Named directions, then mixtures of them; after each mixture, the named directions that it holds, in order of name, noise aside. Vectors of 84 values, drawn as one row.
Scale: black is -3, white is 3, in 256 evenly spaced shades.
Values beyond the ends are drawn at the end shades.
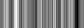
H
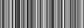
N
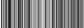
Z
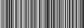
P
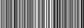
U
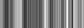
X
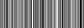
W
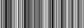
X, Z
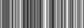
N, X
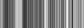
X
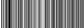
P, Z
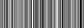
W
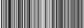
Z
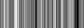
H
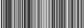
U, X, Z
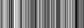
H, P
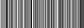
P, W, Z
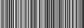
P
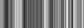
X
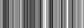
N, X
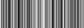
N, Z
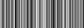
N, P, U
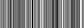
W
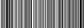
P, W, Z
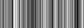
H, N, X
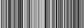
X, Z
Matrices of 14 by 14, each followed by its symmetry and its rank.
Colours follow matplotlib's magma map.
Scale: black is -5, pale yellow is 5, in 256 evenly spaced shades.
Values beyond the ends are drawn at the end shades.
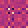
symmetric, rank two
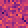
neither, full rank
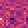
neither, rank three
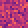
antisymmetric, full rank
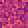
antisymmetric, full rank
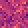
antisymmetric, full rank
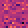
neither, rank three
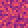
neither, full rank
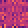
neither, rank three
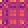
symmetric, rank two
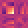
symmetric, rank two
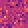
antisymmetric, full rank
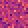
antisymmetric, full rank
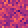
neither, full rank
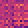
neither, rank three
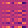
neither, rank one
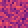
neither, full rank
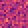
neither, full rank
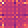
symmetric, rank two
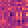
neither, rank three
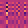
neither, rank one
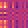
neither, rank one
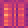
neither, rank one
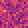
neither, full rank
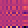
neither, rank one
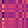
neither, rank one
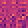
neither, rank three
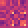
symmetric, rank two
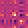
symmetric, rank two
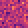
antisymmetric, full rank
